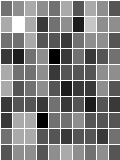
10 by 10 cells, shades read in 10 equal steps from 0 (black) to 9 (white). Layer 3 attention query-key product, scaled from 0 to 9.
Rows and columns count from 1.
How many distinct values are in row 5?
5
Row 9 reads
4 6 6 3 3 2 3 3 2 4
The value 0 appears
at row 4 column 5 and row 8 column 4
